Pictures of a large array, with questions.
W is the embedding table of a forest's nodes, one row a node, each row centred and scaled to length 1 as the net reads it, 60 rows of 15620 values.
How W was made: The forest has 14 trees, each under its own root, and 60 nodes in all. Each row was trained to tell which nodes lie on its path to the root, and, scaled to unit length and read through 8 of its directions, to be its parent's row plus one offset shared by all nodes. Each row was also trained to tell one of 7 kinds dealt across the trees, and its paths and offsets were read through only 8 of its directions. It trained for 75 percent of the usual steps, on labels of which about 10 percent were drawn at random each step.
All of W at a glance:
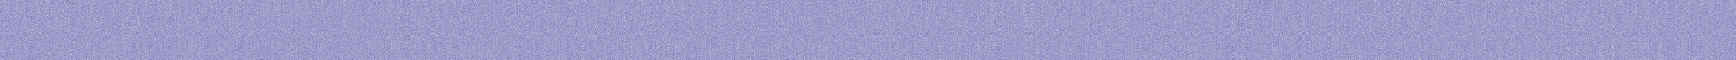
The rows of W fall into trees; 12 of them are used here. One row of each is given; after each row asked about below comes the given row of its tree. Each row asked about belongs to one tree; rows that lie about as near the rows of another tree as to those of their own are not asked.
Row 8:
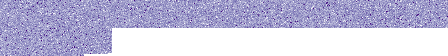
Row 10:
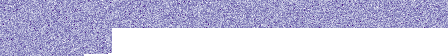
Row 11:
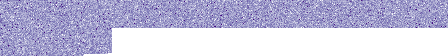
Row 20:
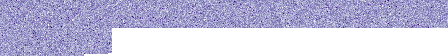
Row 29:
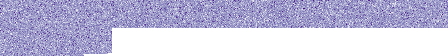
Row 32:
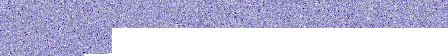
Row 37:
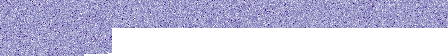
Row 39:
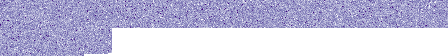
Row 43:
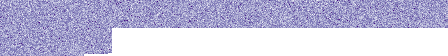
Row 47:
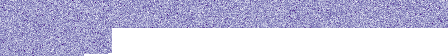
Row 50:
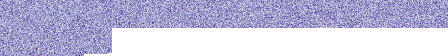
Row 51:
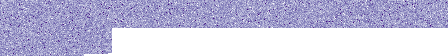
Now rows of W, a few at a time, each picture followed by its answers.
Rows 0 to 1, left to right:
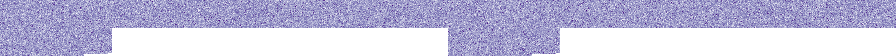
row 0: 8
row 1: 50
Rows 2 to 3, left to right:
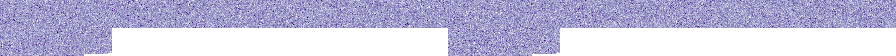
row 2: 51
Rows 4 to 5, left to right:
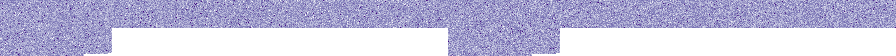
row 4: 8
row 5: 10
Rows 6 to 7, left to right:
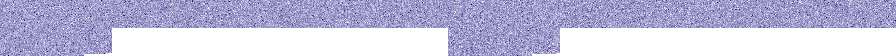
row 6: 29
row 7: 51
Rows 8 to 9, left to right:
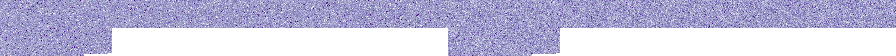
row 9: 11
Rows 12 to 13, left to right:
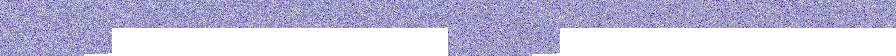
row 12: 11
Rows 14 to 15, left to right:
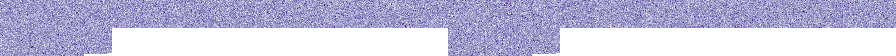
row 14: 39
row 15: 8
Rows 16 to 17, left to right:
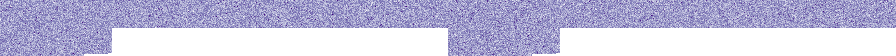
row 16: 47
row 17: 43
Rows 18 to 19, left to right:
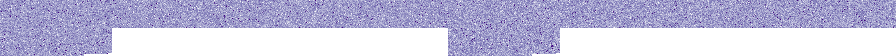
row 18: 20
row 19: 51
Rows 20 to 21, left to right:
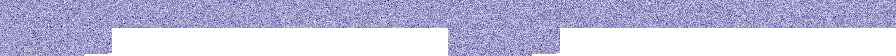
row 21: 39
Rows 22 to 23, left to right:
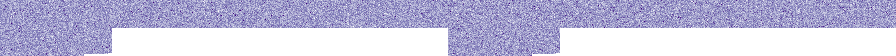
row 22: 43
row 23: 29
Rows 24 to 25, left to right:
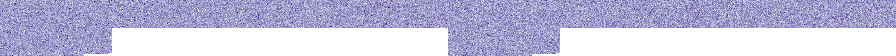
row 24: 51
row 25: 37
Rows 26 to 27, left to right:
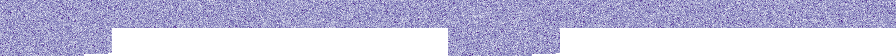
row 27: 39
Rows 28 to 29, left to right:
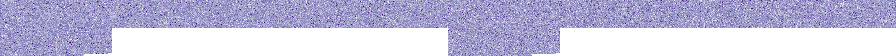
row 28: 51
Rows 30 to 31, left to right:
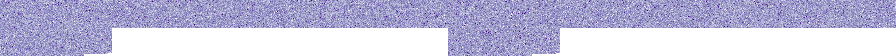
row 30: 29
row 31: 20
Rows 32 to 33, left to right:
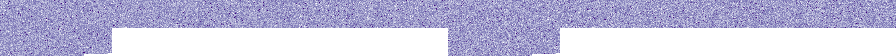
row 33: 32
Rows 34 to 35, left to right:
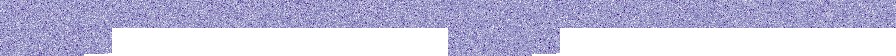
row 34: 32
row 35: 10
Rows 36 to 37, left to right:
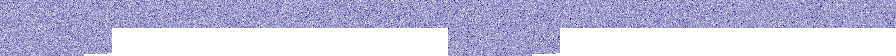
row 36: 8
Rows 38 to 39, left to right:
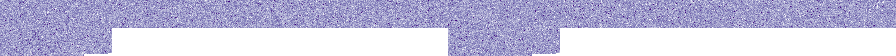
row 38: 43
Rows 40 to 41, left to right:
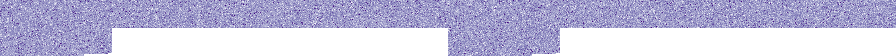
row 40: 20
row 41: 32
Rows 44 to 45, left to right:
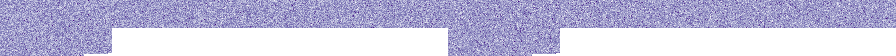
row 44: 8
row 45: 43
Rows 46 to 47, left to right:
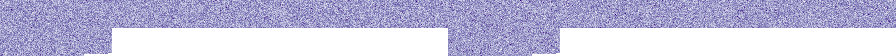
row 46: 47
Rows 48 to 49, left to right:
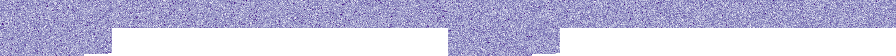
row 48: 20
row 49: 32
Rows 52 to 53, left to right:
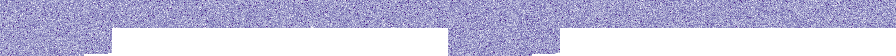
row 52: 37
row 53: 50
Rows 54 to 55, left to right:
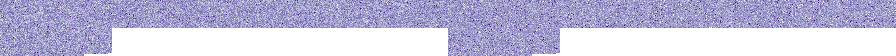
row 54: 39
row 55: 47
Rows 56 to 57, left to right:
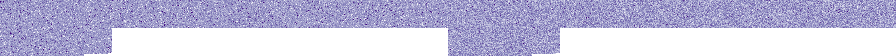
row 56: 10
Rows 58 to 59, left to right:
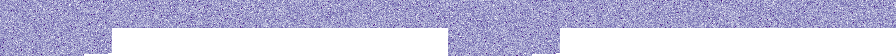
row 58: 47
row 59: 47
